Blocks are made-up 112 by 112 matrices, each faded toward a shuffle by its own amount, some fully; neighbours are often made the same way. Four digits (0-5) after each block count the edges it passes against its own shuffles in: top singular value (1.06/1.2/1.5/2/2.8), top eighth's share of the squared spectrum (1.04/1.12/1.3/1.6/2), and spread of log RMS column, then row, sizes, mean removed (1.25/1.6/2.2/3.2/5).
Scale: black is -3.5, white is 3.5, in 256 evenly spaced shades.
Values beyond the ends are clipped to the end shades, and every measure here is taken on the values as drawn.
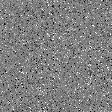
1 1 1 0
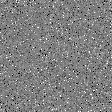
0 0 0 0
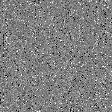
1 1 2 0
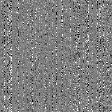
2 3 4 0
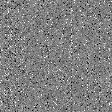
1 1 2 0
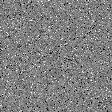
0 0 1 0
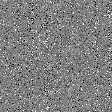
1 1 2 0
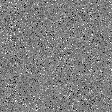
1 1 1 0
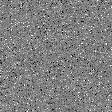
0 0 0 0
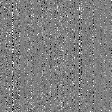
3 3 4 0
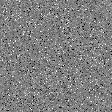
0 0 1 0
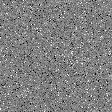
0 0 0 0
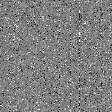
2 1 2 0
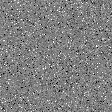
0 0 0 0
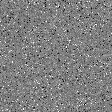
0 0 0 0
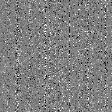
2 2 4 0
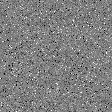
0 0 0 0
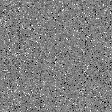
1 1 2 0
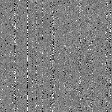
3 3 4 0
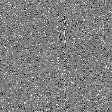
1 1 2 0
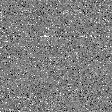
1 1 0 2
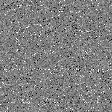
1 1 0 1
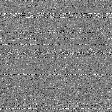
2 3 0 4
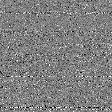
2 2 0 3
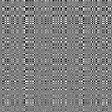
5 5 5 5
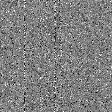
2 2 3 0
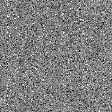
1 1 2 0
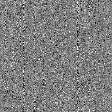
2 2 3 0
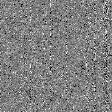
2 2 3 0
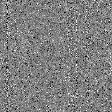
1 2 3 0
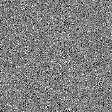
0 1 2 0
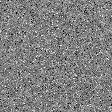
0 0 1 0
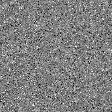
0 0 1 0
